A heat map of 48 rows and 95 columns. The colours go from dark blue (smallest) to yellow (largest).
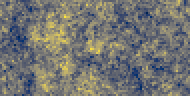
The field is mottled with small blotches. There is no seam. The histogram is bell-shaped. The halves do not mirror each other.
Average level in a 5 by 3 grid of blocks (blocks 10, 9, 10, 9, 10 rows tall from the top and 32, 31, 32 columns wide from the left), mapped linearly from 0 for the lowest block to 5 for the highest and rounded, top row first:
243 / 432 / 352 / 320 / 351
